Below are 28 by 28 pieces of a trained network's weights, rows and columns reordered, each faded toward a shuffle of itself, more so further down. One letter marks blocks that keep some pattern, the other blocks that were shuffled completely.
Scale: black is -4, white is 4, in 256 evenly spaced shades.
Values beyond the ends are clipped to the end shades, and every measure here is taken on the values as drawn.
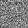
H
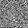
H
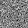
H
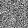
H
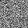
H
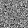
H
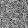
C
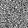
C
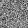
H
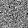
C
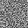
H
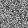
C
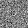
C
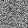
H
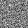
C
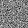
C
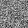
H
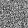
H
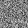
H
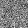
C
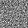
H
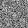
H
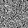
H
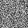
C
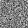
C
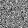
C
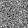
H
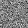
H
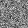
C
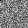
H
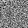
C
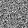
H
